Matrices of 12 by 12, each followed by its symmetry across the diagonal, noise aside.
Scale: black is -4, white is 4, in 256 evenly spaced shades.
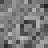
symmetric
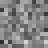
neither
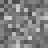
symmetric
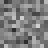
neither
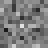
neither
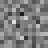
antisymmetric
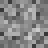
symmetric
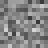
neither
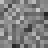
symmetric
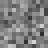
antisymmetric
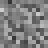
antisymmetric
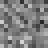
antisymmetric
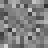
antisymmetric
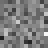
neither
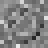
symmetric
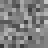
antisymmetric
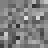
antisymmetric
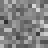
neither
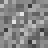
symmetric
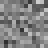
neither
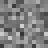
neither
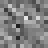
antisymmetric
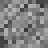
symmetric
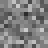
neither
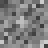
symmetric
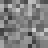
antisymmetric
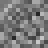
symmetric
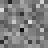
antisymmetric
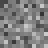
symmetric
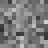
neither
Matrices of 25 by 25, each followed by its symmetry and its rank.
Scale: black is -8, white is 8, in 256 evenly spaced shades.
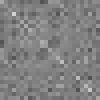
symmetric, rank five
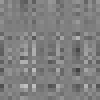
neither, rank two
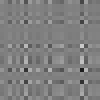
neither, rank one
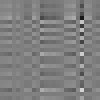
neither, rank one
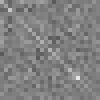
symmetric, rank five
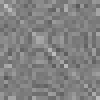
symmetric, rank five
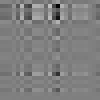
neither, rank one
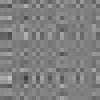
neither, rank two
